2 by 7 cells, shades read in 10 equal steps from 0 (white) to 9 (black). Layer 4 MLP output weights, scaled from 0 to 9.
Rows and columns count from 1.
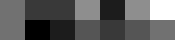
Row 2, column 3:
8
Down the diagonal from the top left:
5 9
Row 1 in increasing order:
0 4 4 5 7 7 8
